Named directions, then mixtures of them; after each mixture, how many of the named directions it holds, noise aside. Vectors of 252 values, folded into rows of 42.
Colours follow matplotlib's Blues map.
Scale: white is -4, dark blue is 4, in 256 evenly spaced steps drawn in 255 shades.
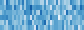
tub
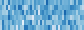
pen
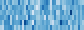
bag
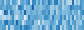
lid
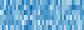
three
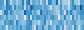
two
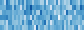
one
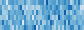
two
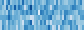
two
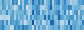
three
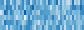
two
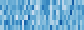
two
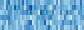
two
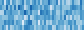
three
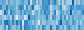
two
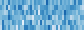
one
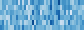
two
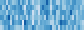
two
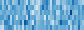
one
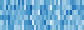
three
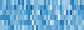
two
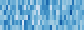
three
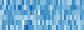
three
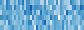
one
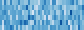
two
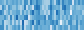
two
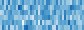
two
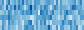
two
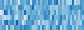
one
